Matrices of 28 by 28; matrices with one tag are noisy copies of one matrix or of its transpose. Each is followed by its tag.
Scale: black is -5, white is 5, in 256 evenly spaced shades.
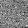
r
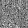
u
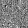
u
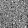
r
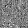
u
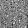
r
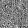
u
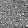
r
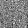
r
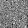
r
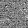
u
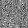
u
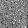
r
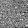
r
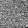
r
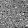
r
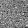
r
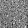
r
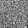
r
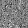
u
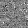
u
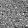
r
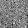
r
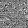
u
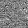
u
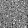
r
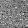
r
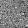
r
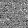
u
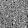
r
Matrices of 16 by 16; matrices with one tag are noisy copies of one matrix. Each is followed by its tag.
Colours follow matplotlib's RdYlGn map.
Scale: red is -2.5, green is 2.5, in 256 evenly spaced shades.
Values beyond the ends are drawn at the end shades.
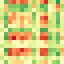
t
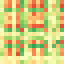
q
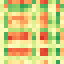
t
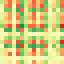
q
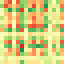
q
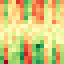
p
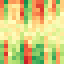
p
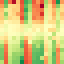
p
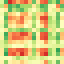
t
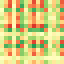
q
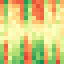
p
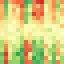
p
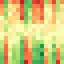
p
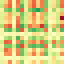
q
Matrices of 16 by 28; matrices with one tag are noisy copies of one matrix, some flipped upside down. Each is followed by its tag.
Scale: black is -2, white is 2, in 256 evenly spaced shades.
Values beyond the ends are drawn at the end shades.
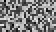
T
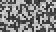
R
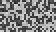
T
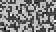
R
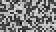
T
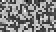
R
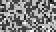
T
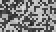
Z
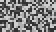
T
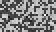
Z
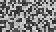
T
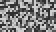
R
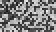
Z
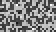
T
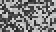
Z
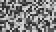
T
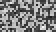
R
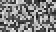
R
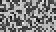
T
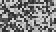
Z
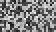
T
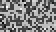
T
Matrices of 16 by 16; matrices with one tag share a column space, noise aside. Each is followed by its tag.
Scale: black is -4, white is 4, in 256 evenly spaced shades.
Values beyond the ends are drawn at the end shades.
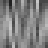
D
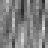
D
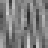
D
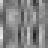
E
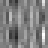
E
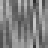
D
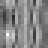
E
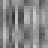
E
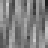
D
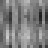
E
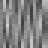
D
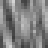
D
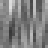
D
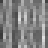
E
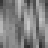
D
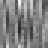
D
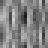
E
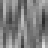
D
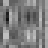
E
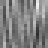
D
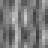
E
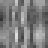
E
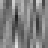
D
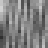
D
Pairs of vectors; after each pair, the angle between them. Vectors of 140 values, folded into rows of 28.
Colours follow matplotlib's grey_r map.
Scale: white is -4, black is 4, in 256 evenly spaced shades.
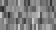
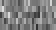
nearly opposite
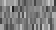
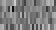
nearly parallel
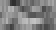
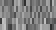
orthogonal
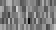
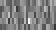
nearly opposite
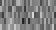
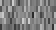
nearly opposite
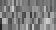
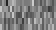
orthogonal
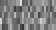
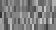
partly aligned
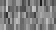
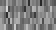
nearly parallel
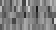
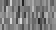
orthogonal
